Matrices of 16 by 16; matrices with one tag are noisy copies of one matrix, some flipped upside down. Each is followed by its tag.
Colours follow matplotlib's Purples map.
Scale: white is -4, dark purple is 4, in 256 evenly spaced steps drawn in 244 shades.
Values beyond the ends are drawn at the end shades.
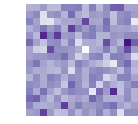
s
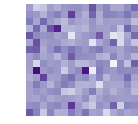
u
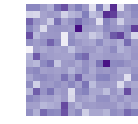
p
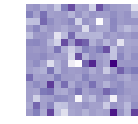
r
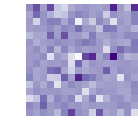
r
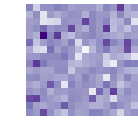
s
